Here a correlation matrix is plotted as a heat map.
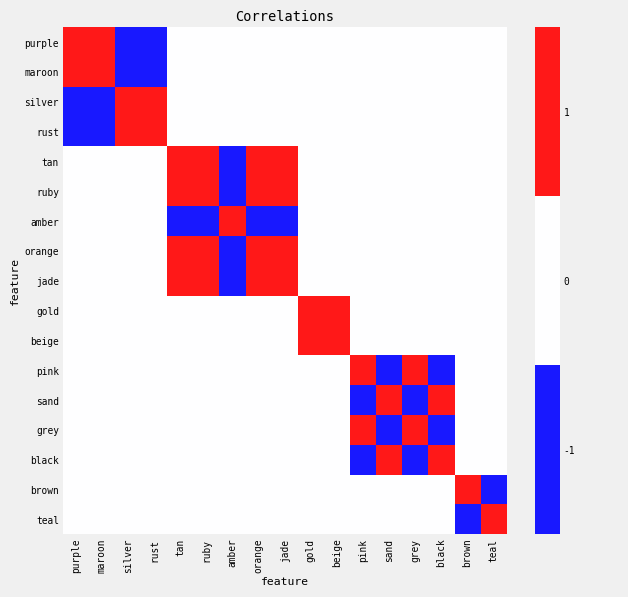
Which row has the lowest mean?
amber
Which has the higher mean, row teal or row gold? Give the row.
gold
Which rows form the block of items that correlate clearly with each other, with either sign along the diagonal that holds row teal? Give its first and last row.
brown to teal
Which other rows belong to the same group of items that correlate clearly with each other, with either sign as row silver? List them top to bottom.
purple, maroon, rust
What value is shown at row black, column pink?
-1
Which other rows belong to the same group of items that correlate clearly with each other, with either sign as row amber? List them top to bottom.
tan, ruby, orange, jade
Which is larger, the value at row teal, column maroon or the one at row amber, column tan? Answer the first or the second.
the first
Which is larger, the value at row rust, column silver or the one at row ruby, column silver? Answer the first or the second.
the first
